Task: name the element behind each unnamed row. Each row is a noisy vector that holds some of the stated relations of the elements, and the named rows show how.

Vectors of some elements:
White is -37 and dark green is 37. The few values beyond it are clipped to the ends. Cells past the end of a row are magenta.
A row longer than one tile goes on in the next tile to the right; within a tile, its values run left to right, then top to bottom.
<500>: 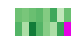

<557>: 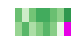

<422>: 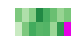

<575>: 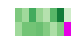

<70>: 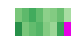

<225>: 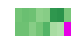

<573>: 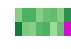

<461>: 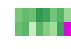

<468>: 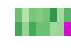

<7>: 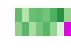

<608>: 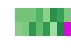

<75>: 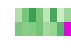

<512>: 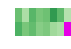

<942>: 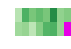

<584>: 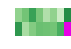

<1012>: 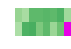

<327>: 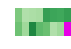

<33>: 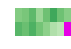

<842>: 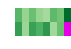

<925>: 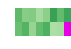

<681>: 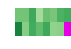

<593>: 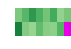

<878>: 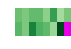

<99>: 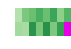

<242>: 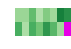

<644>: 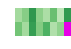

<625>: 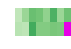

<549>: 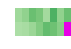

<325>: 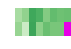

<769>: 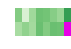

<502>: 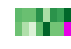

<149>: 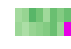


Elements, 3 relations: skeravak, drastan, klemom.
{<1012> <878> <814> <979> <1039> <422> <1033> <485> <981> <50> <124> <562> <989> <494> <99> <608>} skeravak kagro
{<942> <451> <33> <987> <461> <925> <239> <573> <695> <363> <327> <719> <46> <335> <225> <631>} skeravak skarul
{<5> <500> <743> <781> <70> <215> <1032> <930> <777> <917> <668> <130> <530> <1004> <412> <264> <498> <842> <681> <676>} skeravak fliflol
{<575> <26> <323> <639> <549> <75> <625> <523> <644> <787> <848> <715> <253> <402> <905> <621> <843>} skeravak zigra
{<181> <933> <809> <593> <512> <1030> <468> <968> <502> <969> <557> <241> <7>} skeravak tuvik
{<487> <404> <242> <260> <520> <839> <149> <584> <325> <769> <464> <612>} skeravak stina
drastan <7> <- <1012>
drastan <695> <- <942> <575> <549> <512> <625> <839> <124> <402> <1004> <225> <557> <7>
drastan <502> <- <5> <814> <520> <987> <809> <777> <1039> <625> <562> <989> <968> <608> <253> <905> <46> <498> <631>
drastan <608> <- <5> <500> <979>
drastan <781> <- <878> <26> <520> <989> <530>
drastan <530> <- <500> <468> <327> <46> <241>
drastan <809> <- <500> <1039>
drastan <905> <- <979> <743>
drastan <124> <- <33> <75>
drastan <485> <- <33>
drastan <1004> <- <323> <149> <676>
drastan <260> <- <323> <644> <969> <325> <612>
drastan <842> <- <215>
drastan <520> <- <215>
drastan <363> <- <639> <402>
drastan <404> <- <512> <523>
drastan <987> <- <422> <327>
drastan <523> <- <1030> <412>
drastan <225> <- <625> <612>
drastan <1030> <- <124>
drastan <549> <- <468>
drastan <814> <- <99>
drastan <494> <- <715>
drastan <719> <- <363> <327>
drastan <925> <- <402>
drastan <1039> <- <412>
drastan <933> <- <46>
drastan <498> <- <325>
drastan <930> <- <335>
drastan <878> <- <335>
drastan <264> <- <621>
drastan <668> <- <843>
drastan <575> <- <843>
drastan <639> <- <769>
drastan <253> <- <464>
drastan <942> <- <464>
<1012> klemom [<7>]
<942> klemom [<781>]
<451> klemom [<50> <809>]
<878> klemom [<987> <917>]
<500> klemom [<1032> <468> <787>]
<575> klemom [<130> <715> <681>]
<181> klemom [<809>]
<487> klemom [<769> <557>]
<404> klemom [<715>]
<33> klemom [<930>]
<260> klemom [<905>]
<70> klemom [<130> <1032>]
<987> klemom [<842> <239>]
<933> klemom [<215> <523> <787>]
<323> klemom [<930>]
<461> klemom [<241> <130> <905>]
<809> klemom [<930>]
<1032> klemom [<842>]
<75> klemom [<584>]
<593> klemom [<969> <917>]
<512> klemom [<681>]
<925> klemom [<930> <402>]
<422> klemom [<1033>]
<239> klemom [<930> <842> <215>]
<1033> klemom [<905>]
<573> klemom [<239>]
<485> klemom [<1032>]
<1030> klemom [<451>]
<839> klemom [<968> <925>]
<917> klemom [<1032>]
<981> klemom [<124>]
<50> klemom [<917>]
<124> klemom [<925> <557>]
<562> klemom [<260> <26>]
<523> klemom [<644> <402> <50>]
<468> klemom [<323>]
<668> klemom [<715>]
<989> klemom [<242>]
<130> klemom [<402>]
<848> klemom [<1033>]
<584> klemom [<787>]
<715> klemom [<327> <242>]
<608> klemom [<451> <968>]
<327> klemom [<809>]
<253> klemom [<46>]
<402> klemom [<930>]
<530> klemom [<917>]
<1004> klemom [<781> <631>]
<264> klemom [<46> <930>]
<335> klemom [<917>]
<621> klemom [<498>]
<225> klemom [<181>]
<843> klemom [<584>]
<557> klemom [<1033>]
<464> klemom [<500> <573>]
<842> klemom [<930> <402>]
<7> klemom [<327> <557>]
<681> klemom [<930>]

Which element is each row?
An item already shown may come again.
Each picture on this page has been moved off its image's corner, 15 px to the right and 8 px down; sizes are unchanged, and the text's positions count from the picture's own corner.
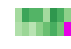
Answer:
<1004>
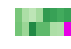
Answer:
<327>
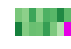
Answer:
<181>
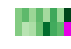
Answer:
<781>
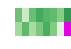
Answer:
<557>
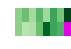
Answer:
<781>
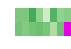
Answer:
<523>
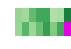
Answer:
<1033>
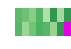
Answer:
<530>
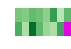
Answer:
<500>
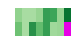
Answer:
<46>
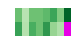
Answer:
<968>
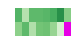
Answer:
<7>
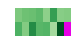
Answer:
<878>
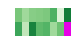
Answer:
<215>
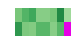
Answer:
<264>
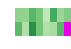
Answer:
<464>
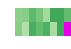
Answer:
<253>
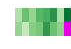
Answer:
<631>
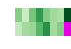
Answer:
<905>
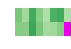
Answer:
<839>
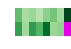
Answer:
<930>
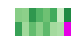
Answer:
<969>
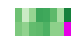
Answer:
<241>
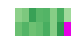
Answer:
<981>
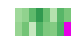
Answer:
<848>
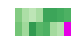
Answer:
<327>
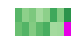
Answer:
<925>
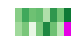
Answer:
<695>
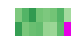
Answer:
<70>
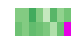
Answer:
<523>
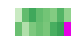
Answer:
<621>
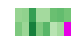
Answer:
<323>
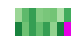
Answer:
<50>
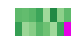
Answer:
<933>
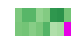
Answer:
<225>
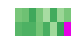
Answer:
<485>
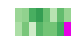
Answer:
<848>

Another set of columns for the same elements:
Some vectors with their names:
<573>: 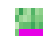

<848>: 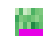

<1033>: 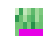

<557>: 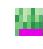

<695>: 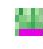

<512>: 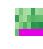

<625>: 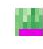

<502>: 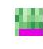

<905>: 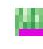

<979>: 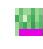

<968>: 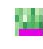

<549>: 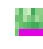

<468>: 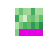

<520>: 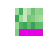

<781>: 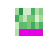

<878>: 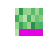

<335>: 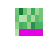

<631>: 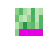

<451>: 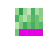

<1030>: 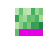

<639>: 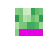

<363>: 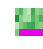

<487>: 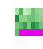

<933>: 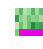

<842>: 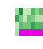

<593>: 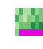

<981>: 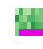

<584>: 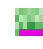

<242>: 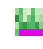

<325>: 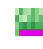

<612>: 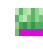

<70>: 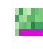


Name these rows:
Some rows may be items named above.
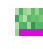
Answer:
<608>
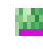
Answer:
<253>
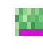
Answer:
<608>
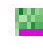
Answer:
<335>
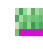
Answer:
<942>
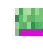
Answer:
<981>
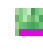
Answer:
<402>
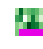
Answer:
<498>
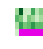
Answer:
<930>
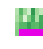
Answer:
<644>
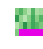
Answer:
<327>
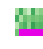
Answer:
<942>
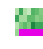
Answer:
<70>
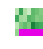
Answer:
<70>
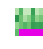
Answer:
<7>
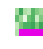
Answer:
<215>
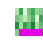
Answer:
<26>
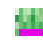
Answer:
<124>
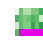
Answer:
<485>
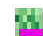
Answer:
<989>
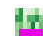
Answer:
<494>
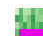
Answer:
<124>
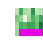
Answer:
<969>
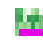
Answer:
<715>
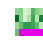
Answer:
<769>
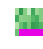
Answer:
<225>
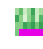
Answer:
<241>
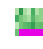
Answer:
<695>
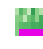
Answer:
<323>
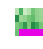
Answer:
<487>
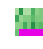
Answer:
<461>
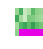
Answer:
<520>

